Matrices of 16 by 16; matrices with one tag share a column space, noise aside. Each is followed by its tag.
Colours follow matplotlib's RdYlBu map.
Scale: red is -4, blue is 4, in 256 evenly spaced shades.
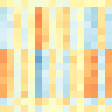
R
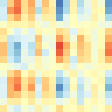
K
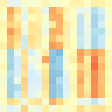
R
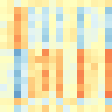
R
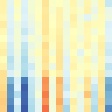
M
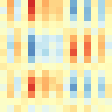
K
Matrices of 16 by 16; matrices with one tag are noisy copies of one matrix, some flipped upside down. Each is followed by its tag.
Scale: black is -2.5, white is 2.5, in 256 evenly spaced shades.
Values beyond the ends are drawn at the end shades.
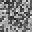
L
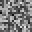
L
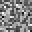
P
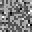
L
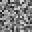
P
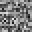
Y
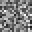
P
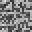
Y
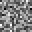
P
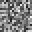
L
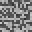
Y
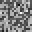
L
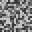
P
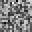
L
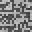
Y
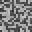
P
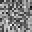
L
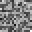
Y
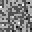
L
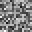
Y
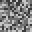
L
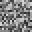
Y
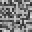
Y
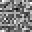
Y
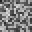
P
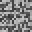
Y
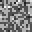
L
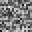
Y
